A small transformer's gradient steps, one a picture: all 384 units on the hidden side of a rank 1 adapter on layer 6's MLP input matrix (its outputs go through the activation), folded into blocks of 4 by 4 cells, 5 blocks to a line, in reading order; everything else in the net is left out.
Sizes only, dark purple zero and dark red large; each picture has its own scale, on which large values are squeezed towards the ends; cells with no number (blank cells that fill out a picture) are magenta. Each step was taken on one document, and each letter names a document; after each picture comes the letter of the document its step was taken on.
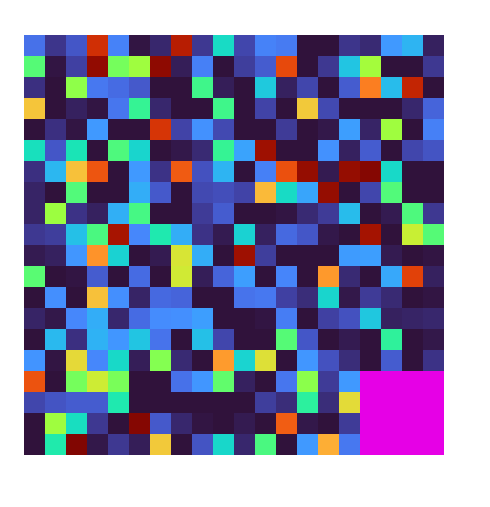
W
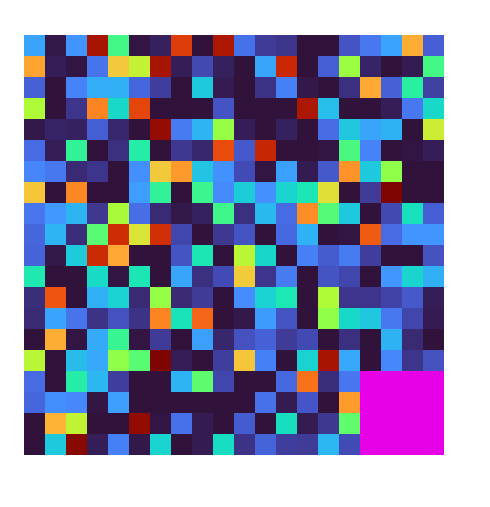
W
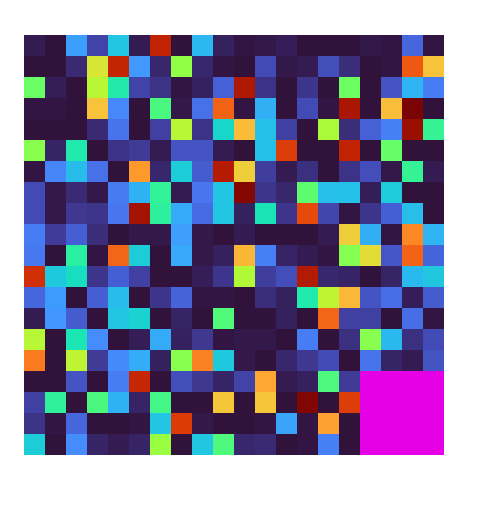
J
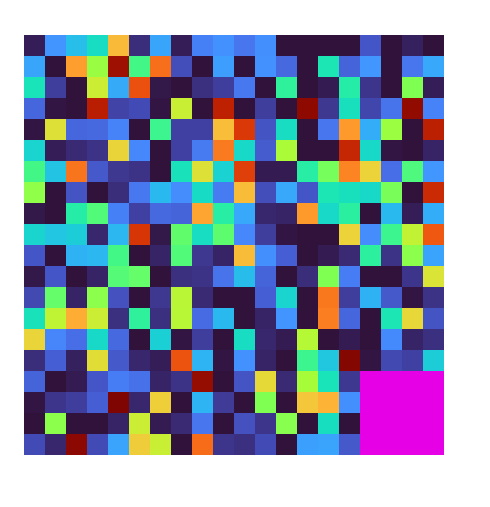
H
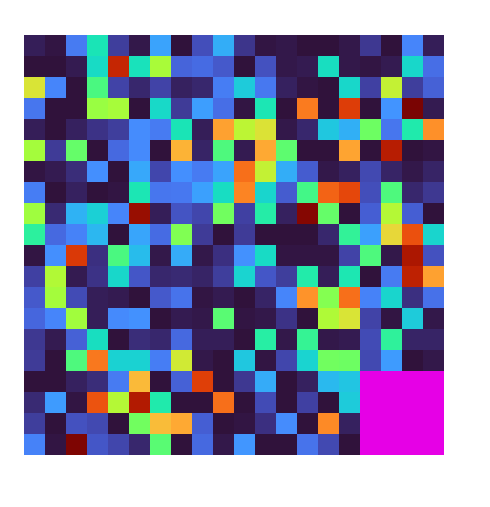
J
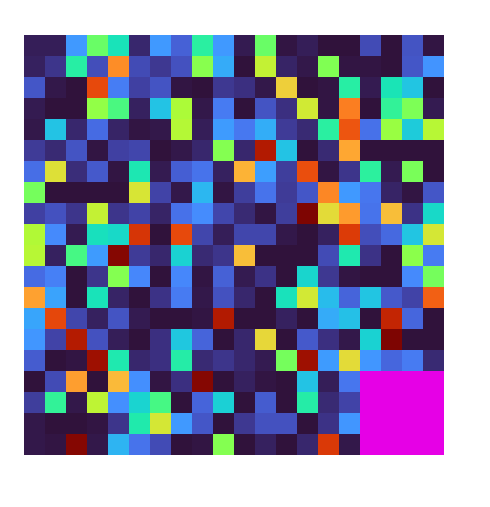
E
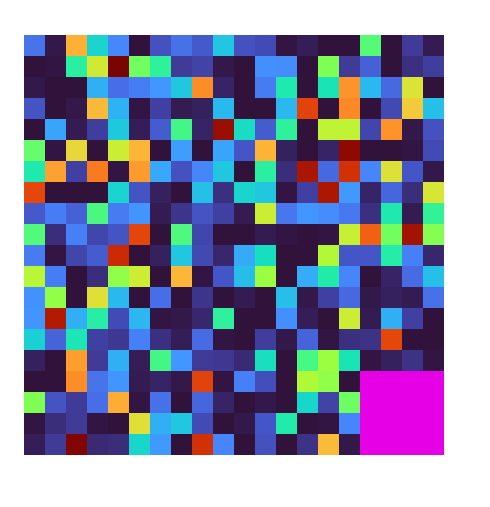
E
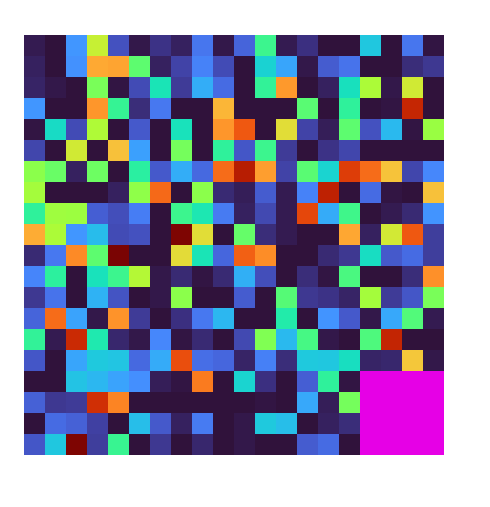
E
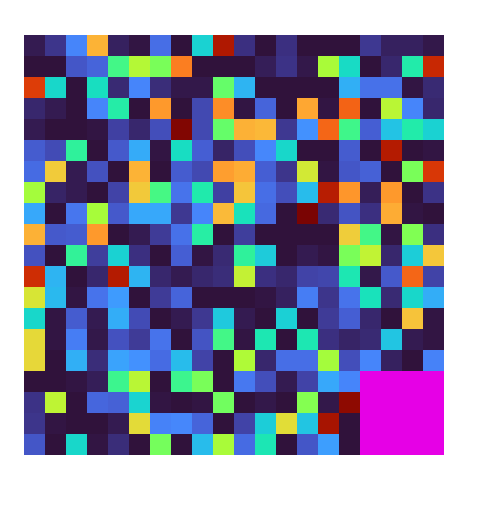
J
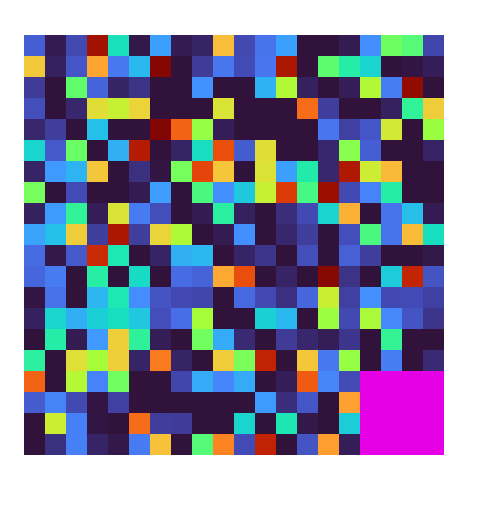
W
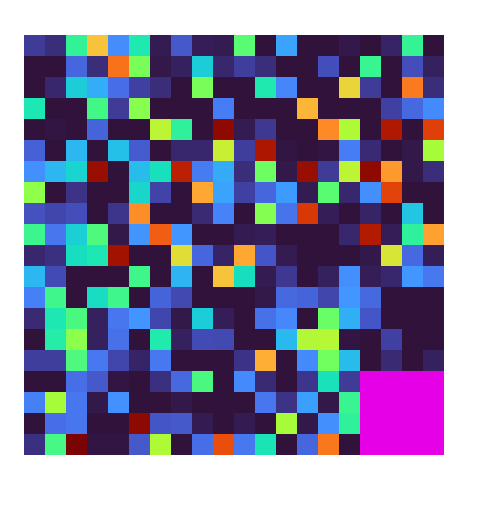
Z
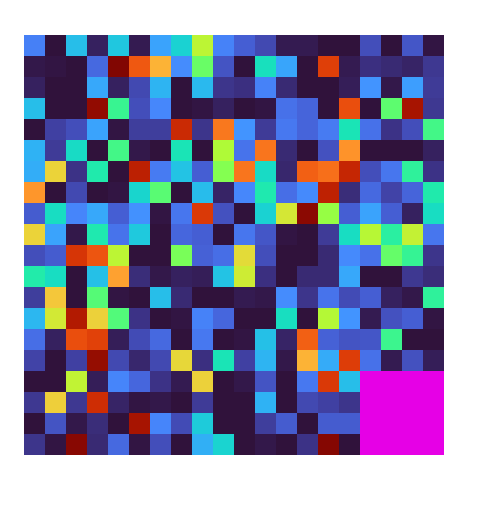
E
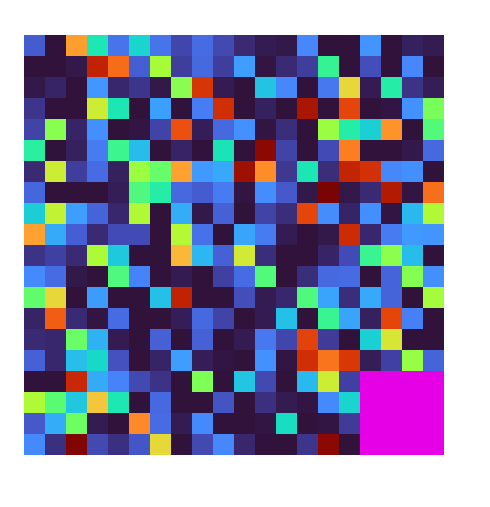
E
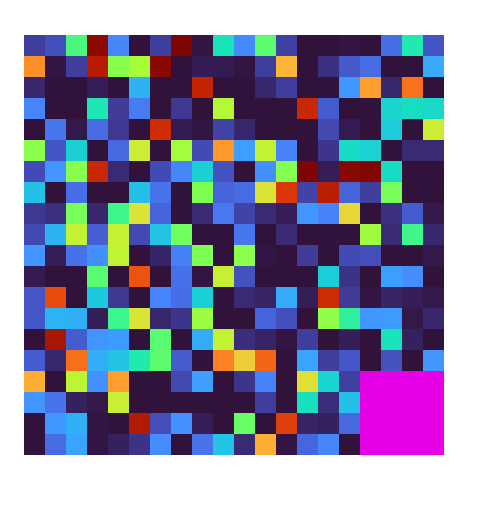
W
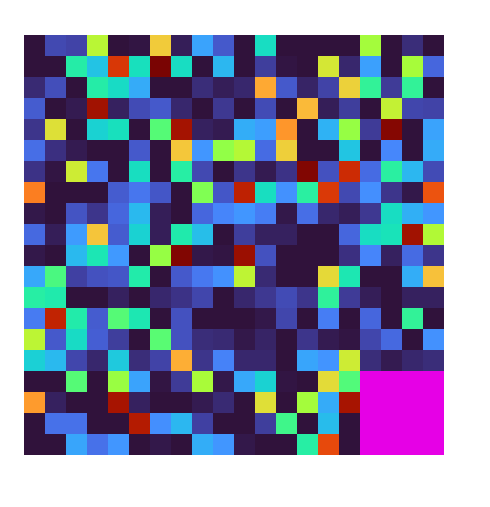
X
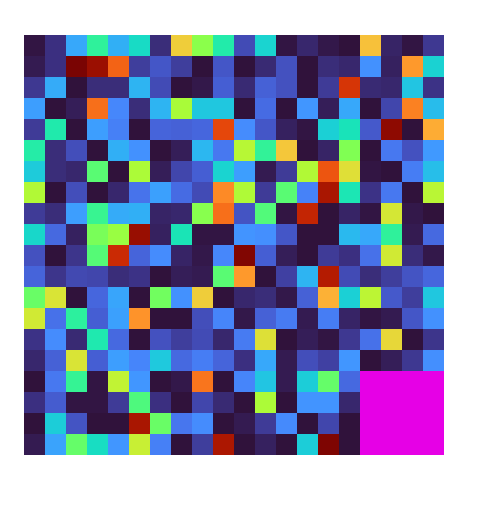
X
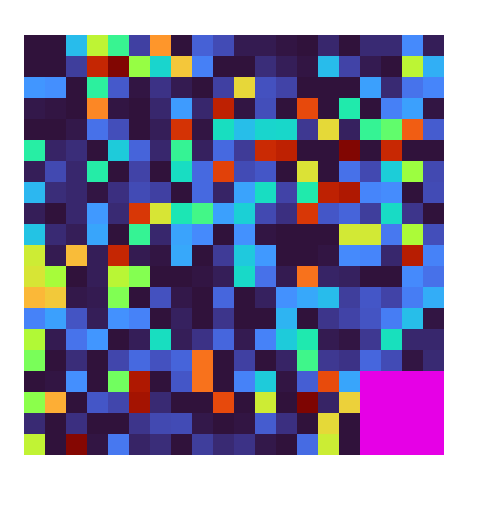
J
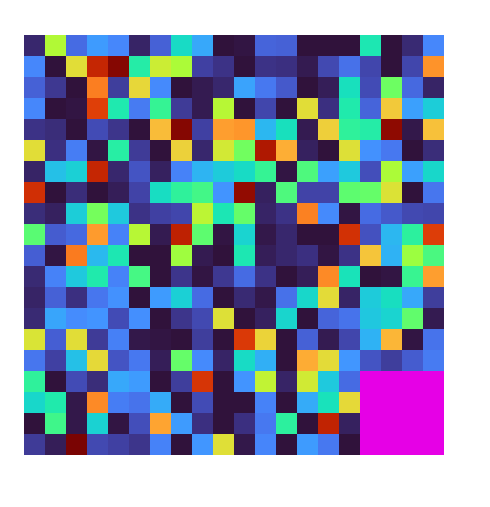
X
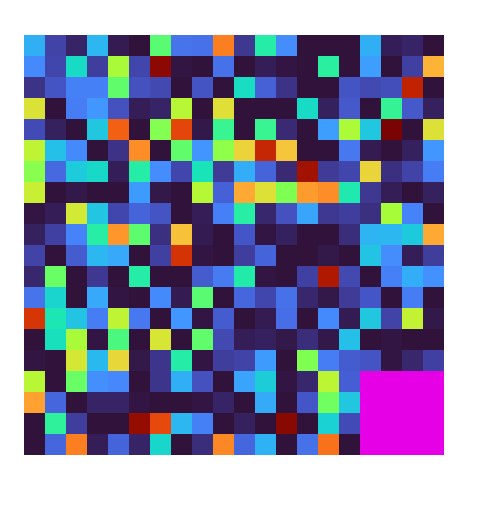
X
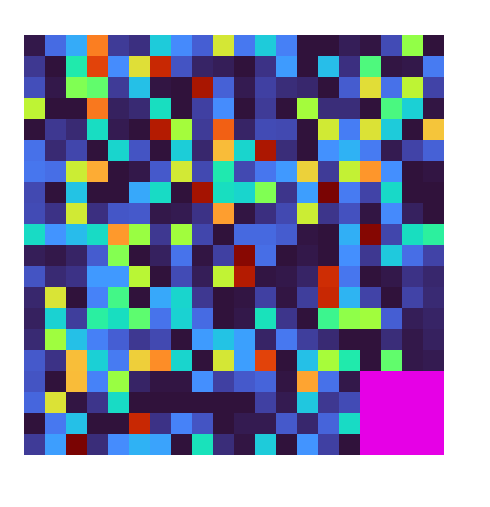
Z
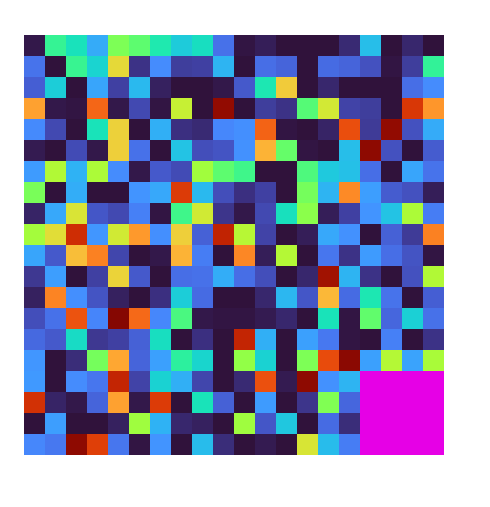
H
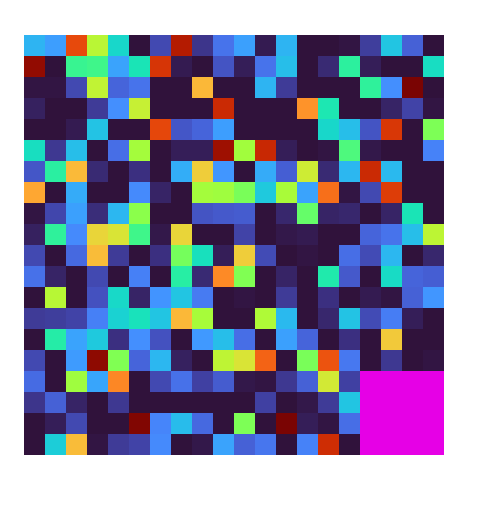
W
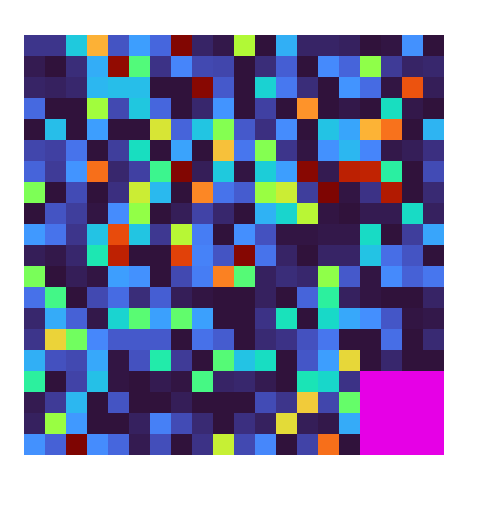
Z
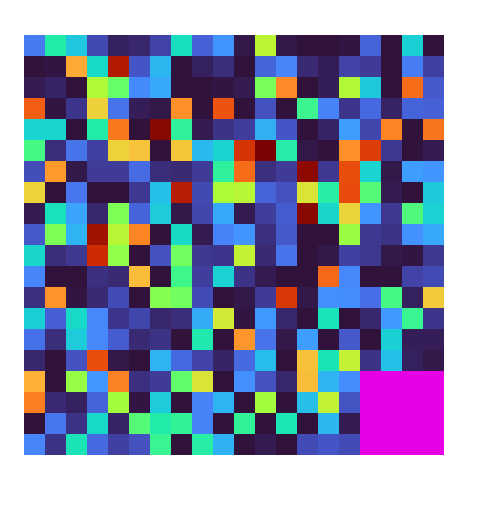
H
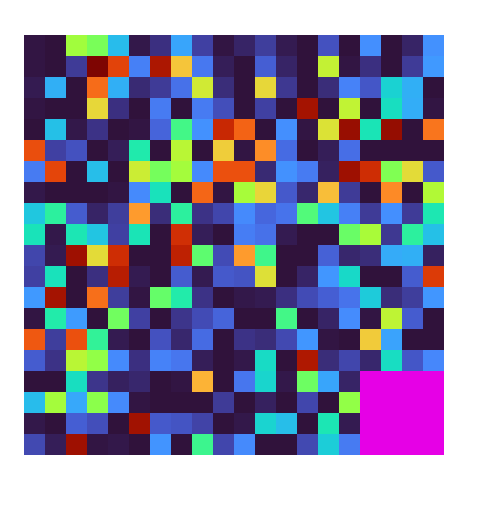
E
